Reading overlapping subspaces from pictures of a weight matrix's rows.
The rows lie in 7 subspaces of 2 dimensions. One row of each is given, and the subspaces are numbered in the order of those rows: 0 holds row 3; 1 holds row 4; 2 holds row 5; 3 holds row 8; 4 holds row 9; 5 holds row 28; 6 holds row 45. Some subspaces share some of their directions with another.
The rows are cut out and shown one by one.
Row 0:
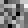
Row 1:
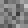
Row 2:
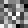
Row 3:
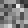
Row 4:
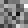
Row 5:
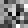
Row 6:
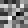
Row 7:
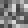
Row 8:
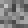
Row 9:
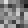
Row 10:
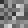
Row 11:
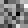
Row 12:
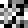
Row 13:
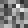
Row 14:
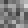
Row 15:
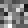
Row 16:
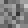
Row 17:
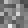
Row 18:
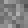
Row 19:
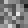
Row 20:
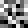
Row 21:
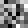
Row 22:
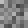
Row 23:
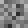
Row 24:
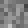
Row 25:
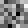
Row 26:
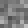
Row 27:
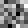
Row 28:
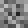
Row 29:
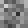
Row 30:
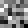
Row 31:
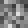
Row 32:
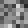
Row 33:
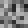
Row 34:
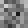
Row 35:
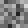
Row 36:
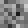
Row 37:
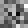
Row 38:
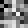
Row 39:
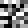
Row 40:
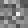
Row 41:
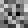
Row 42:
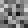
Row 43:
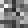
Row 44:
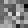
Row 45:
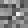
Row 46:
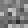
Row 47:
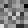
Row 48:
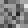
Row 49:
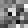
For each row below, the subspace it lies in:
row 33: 3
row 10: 4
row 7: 3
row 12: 4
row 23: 4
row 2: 1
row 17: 2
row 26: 5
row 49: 2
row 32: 0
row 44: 2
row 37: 2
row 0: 2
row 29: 3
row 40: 6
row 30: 5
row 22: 4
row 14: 4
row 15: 6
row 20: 5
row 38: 3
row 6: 6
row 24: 6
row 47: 1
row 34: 3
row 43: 3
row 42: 5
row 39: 6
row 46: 2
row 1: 1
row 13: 0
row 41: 5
